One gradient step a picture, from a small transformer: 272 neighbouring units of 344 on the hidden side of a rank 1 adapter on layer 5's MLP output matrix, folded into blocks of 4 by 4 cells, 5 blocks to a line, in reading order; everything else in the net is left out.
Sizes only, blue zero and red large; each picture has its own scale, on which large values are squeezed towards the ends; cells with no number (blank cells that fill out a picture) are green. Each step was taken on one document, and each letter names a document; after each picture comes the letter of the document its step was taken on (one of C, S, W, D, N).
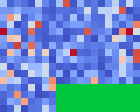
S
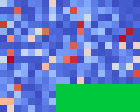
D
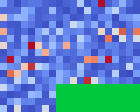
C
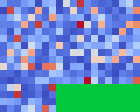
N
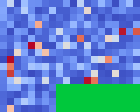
C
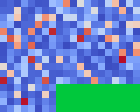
S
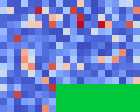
N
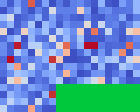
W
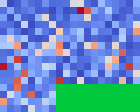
W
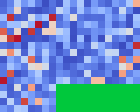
S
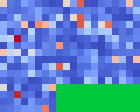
N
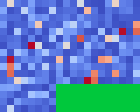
C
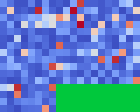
N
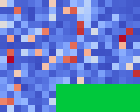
D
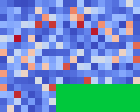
N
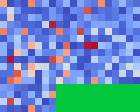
W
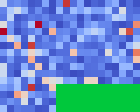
S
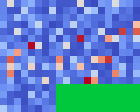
C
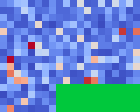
C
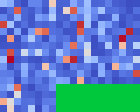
D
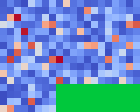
W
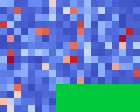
D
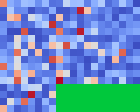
W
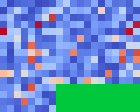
S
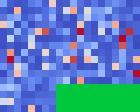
D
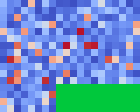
W
